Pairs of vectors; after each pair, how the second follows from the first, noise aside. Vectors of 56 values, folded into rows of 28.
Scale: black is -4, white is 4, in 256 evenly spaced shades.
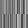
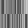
shuffled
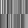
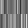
reversed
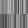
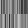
reversed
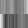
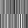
shuffled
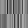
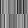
wrapped around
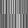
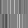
partly zeroed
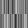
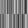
wrapped around
